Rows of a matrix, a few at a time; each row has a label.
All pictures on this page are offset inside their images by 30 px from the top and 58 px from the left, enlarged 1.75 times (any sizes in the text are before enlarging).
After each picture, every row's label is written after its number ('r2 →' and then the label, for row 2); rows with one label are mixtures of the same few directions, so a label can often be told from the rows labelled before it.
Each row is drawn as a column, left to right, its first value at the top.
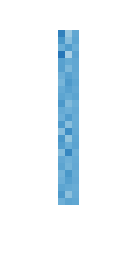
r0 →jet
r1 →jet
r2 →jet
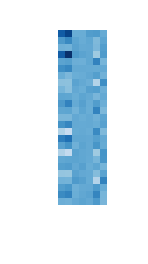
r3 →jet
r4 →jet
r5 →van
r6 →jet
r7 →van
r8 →van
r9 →van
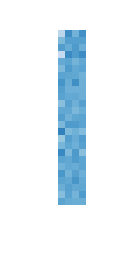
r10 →jet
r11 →jet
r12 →van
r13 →jet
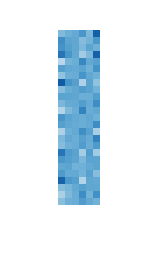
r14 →van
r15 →van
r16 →van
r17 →van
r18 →jet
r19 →jet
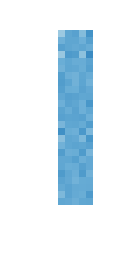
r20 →jet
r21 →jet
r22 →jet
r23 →jet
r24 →jet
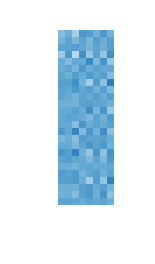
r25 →jet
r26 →van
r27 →jet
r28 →jet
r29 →van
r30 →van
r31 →van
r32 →van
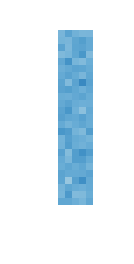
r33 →jet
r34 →van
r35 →van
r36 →van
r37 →jet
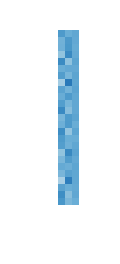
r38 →van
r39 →van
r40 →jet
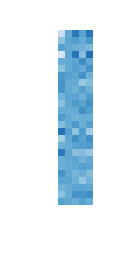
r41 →jet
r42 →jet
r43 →jet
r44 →van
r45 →jet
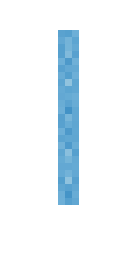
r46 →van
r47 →van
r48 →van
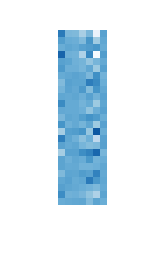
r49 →jet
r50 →jet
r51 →jet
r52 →jet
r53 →van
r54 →jet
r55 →jet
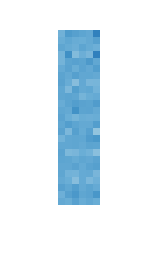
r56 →jet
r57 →jet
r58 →van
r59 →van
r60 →van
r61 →jet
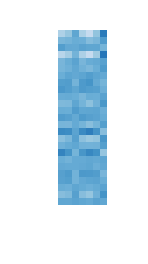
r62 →jet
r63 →jet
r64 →van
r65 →jet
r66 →jet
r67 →jet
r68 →jet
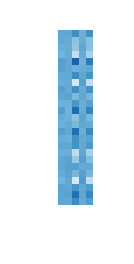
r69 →van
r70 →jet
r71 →van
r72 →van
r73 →van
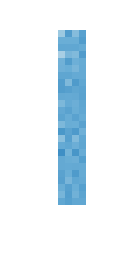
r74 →jet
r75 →van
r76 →jet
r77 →jet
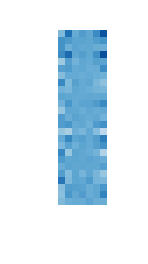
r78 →van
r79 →jet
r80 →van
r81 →jet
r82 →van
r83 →jet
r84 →jet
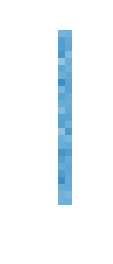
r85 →van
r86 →jet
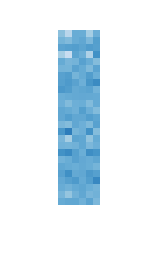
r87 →jet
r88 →jet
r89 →van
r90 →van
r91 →jet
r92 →van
